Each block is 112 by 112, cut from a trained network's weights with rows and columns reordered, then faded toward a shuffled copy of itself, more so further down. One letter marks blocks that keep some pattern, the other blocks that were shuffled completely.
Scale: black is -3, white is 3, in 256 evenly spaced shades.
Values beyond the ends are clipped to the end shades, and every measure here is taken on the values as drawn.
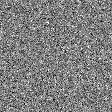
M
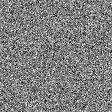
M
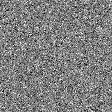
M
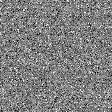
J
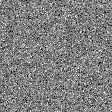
M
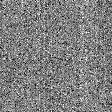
J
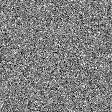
M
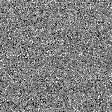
J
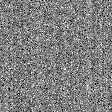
J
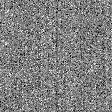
J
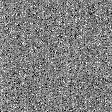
J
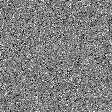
M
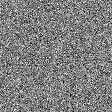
M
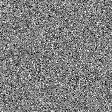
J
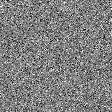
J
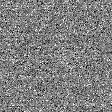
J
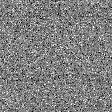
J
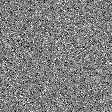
M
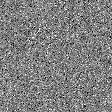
M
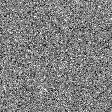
M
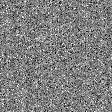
J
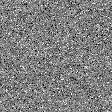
M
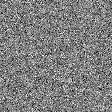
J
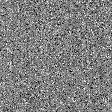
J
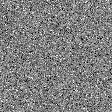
M
